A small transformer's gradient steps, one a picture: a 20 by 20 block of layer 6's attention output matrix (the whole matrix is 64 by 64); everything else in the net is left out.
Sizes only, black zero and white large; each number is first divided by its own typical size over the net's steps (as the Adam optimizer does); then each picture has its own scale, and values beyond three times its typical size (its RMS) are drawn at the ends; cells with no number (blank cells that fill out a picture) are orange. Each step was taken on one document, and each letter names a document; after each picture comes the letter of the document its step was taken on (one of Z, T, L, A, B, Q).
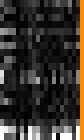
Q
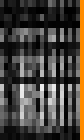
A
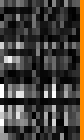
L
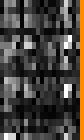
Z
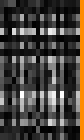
A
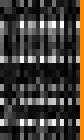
A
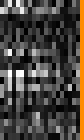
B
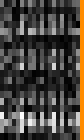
A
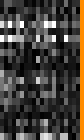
L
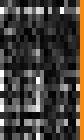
Q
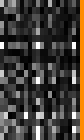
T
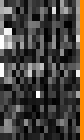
Q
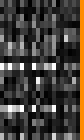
L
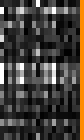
L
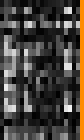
Z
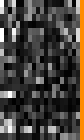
Q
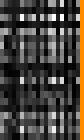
A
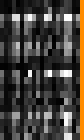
Z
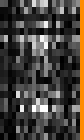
B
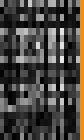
A
